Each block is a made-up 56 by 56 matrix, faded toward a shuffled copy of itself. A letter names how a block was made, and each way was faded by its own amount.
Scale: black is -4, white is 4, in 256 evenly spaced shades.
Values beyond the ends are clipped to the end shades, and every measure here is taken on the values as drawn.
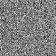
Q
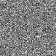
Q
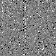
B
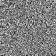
Q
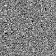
Q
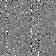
B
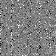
B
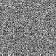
Q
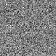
Q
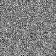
Q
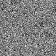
Q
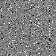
B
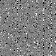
B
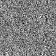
Q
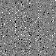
B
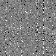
B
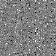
B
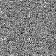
Q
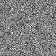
Q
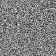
Q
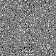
B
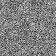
Q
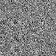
Q
